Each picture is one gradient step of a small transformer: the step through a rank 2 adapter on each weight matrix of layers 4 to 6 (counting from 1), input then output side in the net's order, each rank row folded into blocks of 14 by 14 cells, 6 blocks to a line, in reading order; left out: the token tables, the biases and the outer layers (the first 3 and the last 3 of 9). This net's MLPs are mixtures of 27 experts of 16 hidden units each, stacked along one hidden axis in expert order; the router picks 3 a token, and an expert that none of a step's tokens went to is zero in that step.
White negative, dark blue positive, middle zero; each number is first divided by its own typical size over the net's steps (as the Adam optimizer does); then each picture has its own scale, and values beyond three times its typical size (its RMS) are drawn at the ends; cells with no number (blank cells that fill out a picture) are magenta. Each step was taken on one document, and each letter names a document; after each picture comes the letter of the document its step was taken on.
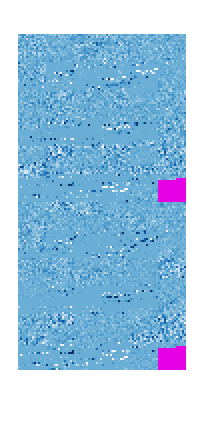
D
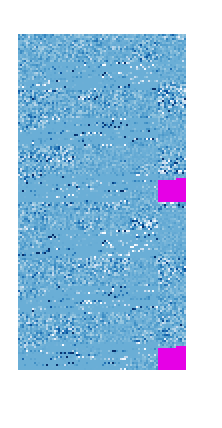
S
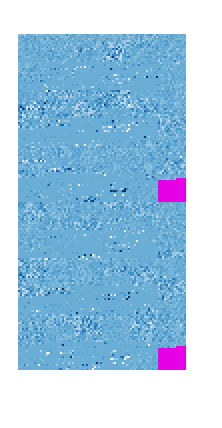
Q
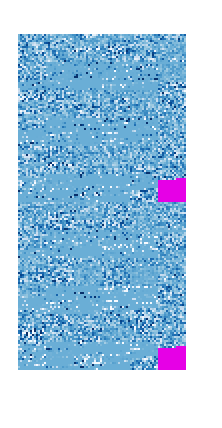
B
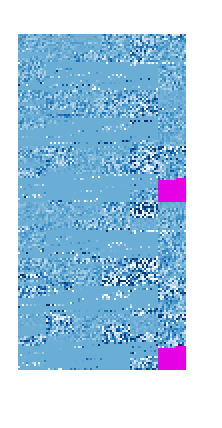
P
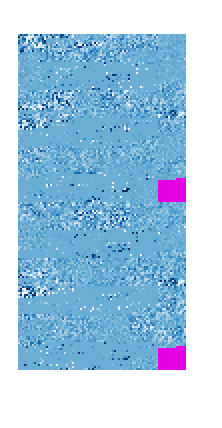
Q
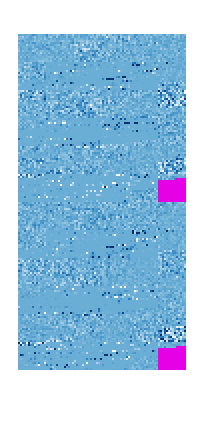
D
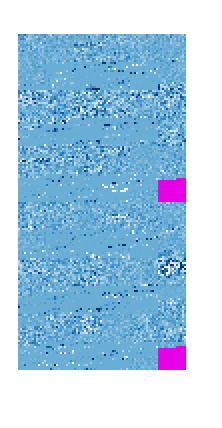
D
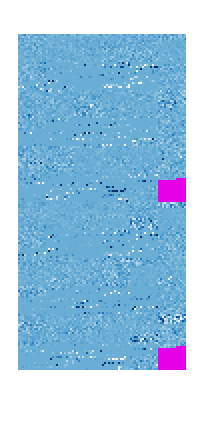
S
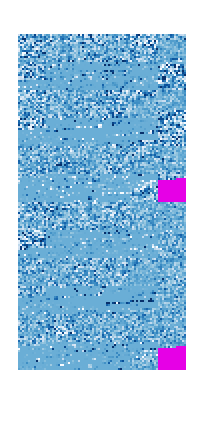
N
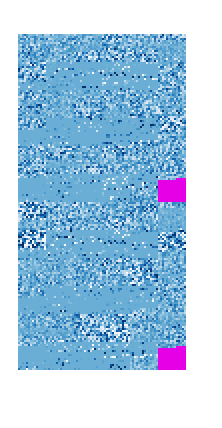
N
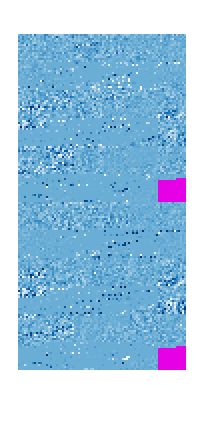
Q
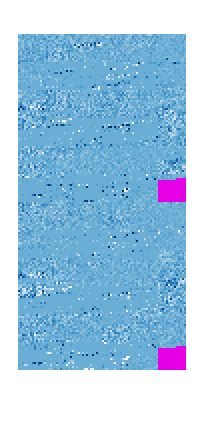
Q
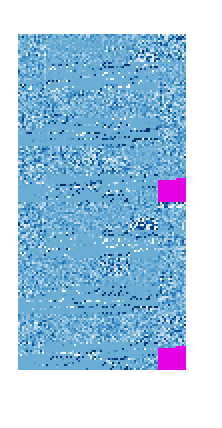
S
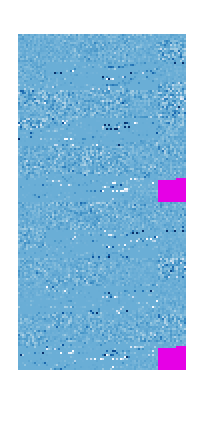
D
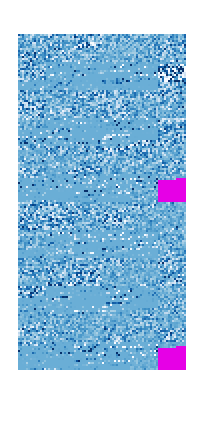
N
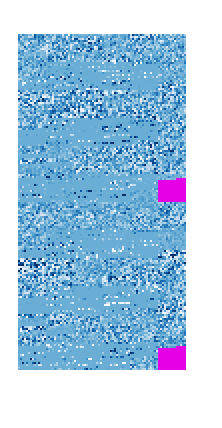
P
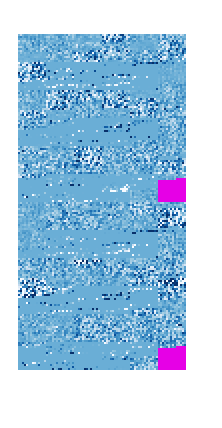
P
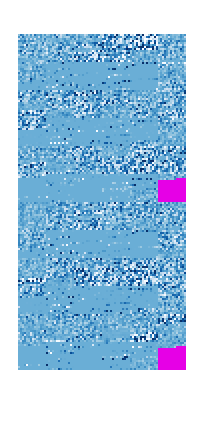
P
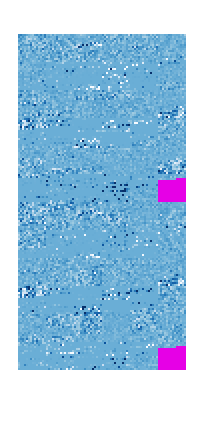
Q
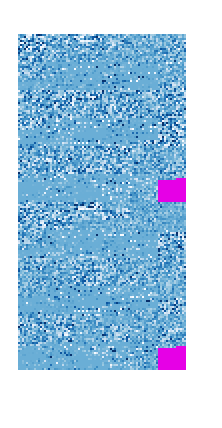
N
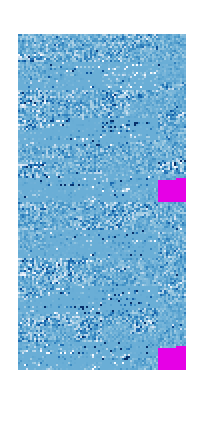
Q
